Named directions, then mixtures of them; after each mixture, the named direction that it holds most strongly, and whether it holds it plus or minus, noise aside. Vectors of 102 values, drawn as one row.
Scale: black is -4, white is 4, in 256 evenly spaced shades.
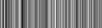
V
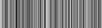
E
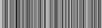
E, plus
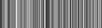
E, minus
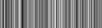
V, plus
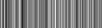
V, plus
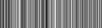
V, plus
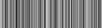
E, plus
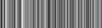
V, minus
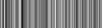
V, plus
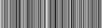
E, plus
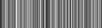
E, minus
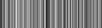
E, minus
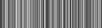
E, minus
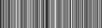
E, minus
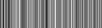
V, plus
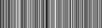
E, minus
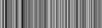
V, plus
